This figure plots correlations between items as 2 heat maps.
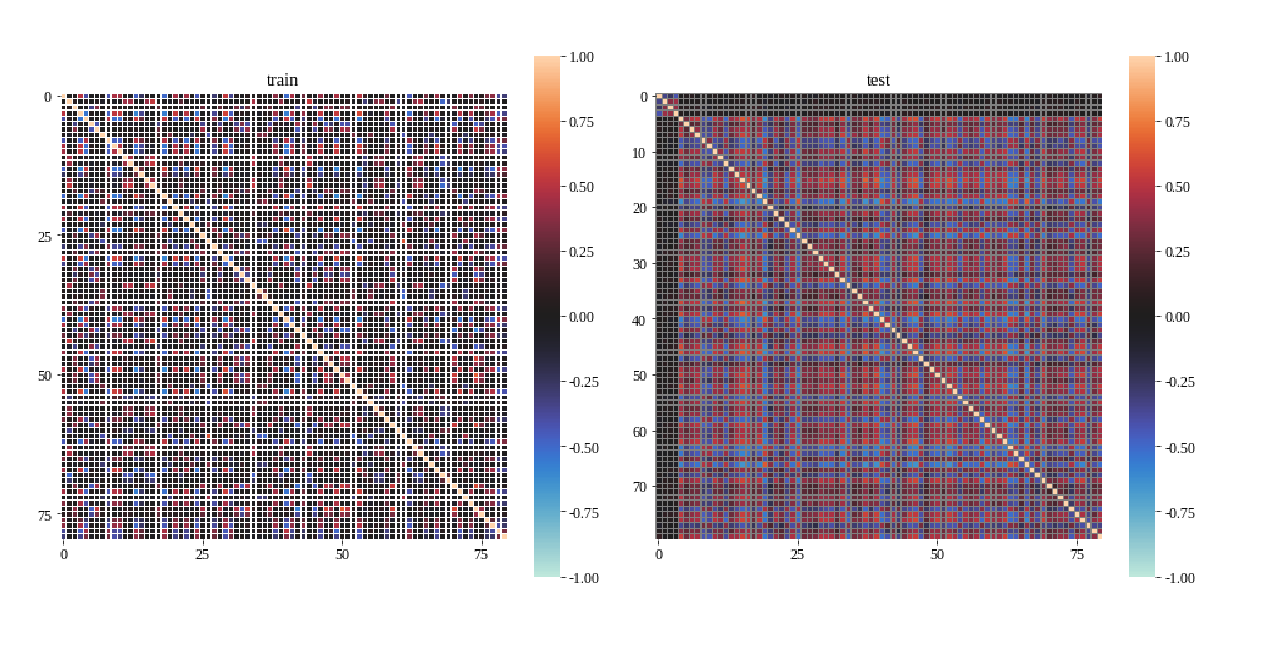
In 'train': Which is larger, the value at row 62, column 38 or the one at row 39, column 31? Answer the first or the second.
the second
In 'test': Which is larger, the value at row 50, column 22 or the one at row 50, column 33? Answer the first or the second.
the second
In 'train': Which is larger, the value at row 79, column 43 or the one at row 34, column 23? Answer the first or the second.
the second
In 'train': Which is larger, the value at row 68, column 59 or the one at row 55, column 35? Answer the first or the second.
the second
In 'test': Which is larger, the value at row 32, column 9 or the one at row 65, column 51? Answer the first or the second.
the second
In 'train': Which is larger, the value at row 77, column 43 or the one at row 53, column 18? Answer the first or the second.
the first
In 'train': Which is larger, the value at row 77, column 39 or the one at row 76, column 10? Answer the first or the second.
the second
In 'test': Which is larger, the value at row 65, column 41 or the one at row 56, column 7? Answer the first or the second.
the second
